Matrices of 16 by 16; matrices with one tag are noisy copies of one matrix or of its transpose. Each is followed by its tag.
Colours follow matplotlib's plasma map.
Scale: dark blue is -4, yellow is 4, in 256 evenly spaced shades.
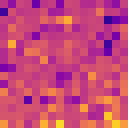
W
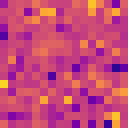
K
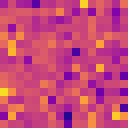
K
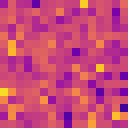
K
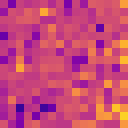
W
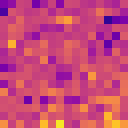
W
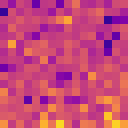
W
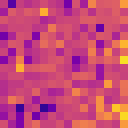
W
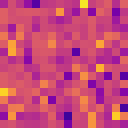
K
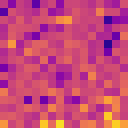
W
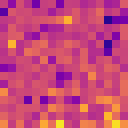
W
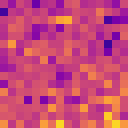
W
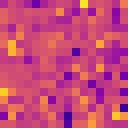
K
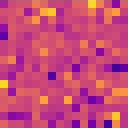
K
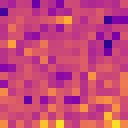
W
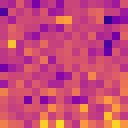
W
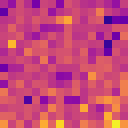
W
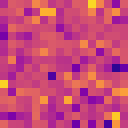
K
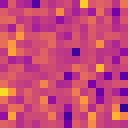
K
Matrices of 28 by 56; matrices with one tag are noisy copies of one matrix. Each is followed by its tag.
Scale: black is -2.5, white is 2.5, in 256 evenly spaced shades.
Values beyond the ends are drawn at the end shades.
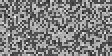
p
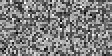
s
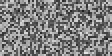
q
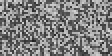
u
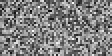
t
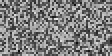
p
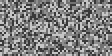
p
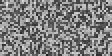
q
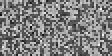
u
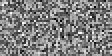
s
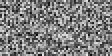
p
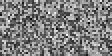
u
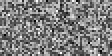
u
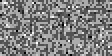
s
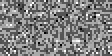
s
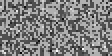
u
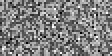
u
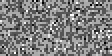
s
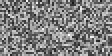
p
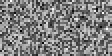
q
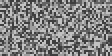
p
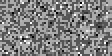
q
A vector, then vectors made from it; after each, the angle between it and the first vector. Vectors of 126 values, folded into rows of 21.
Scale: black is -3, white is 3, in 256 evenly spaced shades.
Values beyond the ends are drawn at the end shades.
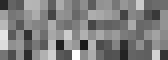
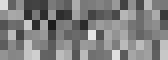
partly opposed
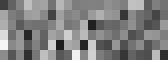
nearly parallel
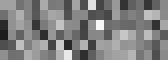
partly opposed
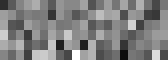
nearly parallel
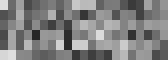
partly opposed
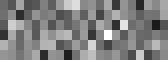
orthogonal
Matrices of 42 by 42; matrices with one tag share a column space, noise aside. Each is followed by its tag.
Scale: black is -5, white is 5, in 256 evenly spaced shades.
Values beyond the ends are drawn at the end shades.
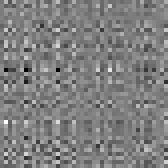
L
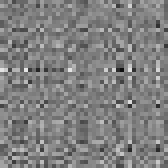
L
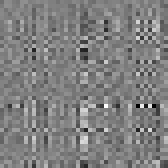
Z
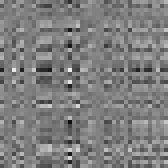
L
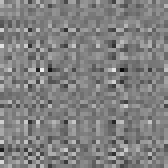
L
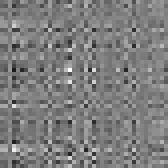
L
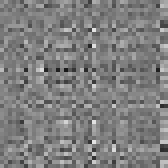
L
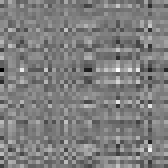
L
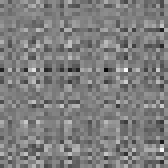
L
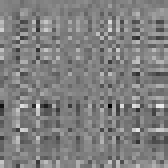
Z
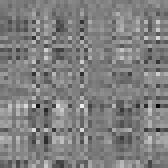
Z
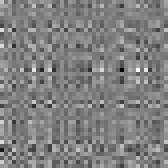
L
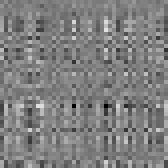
Z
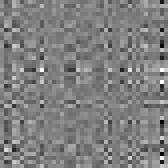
L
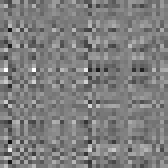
L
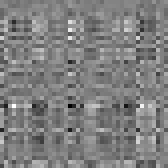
Z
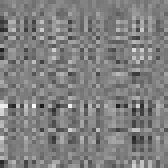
Z
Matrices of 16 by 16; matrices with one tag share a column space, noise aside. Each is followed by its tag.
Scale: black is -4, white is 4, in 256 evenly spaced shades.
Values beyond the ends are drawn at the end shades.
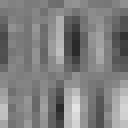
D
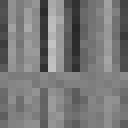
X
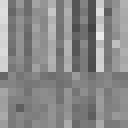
X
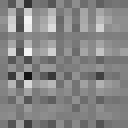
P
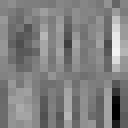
D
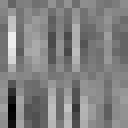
D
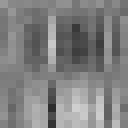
D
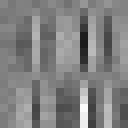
D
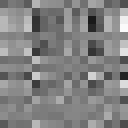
P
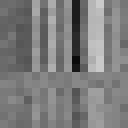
X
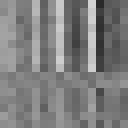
X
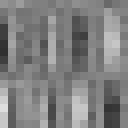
D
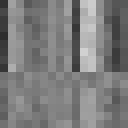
X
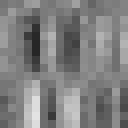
D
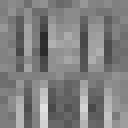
D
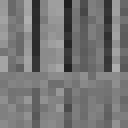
X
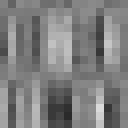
D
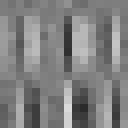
D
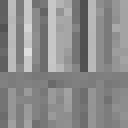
X
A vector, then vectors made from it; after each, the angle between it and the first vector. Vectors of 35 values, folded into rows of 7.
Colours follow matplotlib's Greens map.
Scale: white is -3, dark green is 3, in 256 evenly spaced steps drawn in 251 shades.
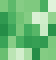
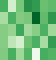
partly opposed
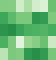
orthogonal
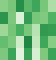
orthogonal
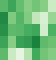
nearly parallel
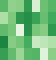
orthogonal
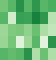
partly opposed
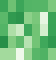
partly aligned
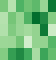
nearly opposite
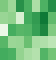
partly opposed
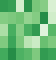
orthogonal
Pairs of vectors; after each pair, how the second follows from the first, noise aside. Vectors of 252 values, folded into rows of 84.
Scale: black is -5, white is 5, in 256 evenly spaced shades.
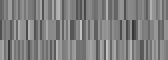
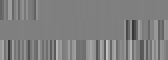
partly zeroed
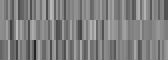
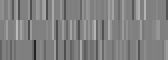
partly zeroed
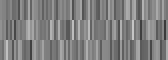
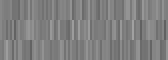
shrunk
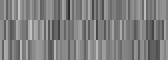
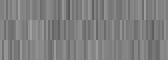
shrunk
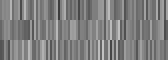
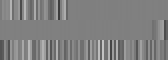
partly zeroed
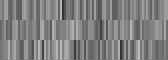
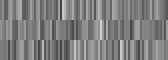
negated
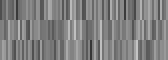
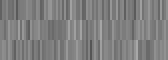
shrunk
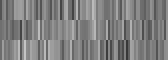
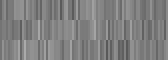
shrunk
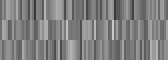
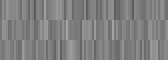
shrunk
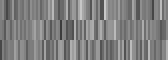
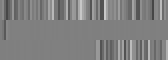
partly zeroed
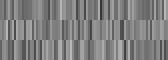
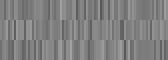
shrunk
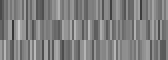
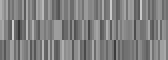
negated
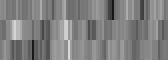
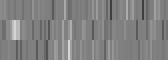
partly zeroed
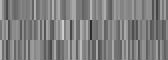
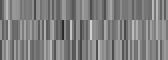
negated
